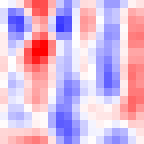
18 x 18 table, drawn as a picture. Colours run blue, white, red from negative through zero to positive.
Lone odd cells: none. Ninth with the highest average: middle left. Histogram: bell-shaped. Stripes: upright, repeating 3 times.
